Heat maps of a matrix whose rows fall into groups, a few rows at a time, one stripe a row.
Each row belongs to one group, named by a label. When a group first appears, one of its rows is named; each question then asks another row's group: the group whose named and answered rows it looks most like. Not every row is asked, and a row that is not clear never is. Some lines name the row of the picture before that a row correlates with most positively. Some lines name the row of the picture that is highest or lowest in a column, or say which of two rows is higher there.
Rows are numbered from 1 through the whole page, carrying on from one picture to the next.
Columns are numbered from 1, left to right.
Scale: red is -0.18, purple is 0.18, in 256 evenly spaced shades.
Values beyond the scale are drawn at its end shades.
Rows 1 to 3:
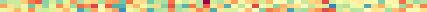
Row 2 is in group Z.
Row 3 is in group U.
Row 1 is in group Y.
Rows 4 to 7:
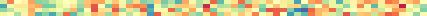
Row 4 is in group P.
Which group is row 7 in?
P
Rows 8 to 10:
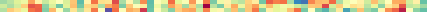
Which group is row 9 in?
Y
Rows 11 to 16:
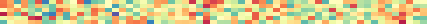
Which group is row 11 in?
Z
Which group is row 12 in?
Z
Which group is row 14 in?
Z
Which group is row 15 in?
Y
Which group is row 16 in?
Y
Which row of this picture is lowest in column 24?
11
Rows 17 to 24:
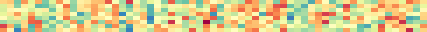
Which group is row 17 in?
Z
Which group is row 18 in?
P
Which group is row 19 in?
P
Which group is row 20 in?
U
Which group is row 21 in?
P
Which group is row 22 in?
Y
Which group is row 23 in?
Z
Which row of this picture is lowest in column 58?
22
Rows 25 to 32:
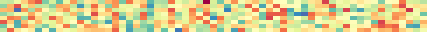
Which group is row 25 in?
Y
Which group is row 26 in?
U
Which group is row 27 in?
Z
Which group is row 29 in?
U
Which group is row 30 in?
Z
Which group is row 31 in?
P
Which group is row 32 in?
P
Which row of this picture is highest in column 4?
29
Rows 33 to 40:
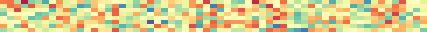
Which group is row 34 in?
U
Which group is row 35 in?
P
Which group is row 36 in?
P
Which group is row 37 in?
U
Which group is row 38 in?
P
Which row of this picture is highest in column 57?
33
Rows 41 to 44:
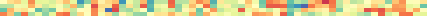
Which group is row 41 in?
U
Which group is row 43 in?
P
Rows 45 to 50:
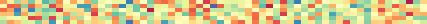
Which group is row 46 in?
U
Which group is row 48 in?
Z
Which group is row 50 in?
P
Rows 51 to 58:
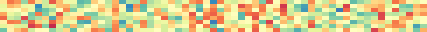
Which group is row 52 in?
P
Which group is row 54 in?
Z
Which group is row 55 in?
Z
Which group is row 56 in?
U
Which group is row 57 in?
Y
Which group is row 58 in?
P
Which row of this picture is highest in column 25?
55
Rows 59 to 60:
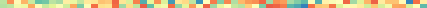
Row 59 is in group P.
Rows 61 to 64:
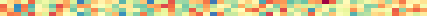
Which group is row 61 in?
U
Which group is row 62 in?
Z
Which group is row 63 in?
Z
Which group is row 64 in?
U
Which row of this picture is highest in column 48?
63
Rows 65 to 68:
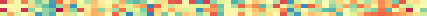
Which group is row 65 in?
Z
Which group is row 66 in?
P
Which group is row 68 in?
P
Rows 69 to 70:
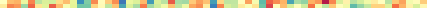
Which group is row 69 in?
U
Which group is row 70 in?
U
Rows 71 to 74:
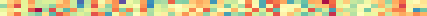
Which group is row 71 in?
U
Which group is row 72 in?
U
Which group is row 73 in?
Y
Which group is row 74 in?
U
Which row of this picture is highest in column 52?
71
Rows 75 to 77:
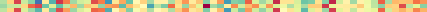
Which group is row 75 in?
U
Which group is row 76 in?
Y
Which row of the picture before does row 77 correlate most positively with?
74
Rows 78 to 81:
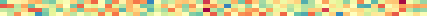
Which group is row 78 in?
Y
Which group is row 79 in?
Z
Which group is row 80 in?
Y
